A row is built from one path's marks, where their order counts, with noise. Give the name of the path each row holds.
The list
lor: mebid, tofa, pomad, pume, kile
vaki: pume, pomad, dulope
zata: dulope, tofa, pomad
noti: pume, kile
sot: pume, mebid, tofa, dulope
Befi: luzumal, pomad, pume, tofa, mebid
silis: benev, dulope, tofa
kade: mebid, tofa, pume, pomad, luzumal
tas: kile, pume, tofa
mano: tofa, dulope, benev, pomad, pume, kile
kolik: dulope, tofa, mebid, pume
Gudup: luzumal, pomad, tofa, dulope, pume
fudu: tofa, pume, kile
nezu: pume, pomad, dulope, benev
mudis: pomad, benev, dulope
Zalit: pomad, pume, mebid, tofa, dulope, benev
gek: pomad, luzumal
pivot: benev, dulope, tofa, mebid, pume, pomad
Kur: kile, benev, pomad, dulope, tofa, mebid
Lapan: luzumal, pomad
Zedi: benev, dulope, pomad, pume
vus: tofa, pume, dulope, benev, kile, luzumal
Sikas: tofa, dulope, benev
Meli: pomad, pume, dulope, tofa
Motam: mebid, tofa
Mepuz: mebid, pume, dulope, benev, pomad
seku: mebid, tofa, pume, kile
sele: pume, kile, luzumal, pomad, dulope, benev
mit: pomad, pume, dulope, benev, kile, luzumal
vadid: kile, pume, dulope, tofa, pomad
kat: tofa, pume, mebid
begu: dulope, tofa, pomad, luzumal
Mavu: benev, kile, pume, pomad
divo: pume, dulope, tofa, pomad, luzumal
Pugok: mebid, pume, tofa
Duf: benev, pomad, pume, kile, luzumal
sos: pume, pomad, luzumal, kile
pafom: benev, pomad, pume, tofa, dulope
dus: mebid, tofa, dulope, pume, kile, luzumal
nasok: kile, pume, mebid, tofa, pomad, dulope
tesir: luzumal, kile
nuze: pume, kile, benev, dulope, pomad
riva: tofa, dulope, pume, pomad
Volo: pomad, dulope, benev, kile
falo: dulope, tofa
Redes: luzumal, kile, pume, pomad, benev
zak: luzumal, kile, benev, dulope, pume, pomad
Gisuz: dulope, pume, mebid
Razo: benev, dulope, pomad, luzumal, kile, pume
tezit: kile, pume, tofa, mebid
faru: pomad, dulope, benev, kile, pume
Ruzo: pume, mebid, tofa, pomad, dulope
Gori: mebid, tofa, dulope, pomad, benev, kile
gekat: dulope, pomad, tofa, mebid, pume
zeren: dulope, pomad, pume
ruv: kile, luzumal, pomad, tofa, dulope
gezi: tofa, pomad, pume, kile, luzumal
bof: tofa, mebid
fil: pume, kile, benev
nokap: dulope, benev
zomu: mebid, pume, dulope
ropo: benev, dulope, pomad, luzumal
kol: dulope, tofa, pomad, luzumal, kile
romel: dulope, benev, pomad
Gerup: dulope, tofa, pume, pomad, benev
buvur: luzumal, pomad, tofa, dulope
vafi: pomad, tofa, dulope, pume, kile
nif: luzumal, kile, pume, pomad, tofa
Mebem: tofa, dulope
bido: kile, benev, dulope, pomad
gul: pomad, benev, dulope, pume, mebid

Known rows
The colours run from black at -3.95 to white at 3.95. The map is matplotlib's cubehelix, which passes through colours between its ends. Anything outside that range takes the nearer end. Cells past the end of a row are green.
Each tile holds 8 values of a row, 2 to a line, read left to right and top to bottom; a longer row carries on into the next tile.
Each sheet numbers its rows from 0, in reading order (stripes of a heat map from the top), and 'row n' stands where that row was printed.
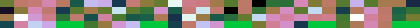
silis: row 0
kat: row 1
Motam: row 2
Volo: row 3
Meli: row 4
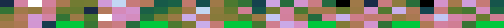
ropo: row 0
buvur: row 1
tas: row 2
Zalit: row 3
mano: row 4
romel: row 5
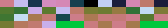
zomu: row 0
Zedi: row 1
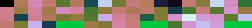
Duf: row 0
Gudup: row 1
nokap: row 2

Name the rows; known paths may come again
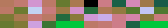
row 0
dus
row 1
nuze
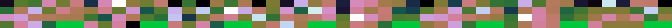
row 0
Gori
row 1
gek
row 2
noti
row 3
fil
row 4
zata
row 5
mano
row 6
Meli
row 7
zeren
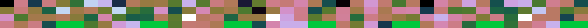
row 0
Mavu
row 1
kat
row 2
Ruzo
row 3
silis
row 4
Duf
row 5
romel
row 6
sot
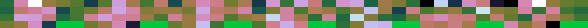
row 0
begu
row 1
kol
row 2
vus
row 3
Zalit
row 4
Pugok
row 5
Zedi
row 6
Lapan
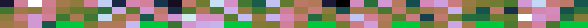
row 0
ropo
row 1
zomu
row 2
nokap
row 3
Gudup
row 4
Gerup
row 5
Befi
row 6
buvur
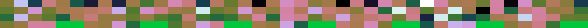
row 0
gekat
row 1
lor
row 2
tezit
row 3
mit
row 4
faru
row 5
bof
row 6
vadid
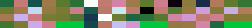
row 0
tas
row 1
Motam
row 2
vafi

